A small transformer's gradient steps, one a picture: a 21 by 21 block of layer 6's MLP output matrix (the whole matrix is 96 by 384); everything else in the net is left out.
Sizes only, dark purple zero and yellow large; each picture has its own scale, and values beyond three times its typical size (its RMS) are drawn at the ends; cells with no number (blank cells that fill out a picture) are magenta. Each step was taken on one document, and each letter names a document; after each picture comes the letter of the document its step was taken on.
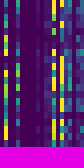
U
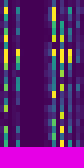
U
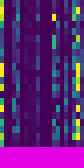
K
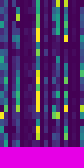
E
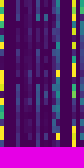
K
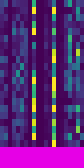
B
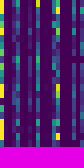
K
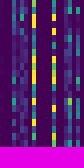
B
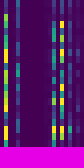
U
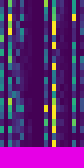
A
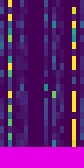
A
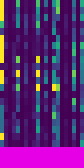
K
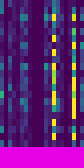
A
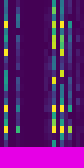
U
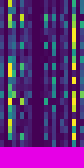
A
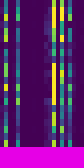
U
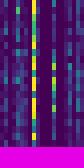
B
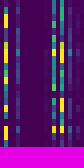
U
